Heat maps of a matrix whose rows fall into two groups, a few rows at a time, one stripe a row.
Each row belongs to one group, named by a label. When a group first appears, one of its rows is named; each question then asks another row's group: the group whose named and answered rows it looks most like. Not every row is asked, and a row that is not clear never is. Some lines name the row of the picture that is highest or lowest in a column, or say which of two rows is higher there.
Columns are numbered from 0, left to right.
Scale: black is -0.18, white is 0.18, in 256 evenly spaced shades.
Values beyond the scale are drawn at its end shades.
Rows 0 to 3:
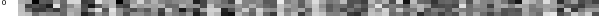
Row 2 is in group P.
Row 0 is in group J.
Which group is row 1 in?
J
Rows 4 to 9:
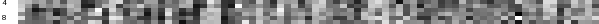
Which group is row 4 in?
J
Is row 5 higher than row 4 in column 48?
Yes
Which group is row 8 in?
P
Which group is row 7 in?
P
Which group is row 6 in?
P
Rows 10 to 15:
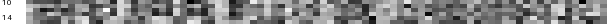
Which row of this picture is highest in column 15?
14
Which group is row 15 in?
J
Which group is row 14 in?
J
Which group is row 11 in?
J
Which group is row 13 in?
P
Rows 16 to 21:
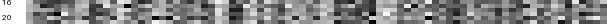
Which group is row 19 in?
J
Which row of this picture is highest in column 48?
19
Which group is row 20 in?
P
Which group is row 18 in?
J
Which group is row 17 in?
J
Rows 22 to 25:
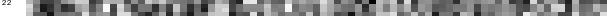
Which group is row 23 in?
P
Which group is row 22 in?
J
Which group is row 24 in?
P
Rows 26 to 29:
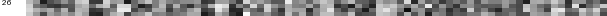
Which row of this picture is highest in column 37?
26
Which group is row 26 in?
J
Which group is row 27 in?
P
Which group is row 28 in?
J
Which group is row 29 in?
J
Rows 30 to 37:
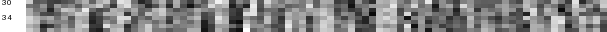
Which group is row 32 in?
J
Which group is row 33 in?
J
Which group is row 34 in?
J
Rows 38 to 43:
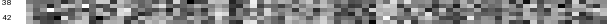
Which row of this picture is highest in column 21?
38
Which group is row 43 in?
J
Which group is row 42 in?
J
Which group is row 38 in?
P
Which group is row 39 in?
J
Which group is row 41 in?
P
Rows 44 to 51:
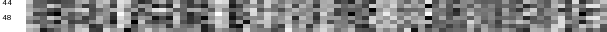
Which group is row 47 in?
P
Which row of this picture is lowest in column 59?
51
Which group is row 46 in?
J
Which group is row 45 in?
P
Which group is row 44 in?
P
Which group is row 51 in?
J
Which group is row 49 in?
P
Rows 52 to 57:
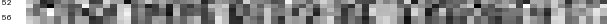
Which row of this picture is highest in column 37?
52
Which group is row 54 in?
P
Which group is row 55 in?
P
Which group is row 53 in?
P
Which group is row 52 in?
J
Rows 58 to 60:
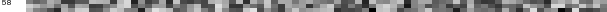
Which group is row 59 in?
J
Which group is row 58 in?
P
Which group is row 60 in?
J
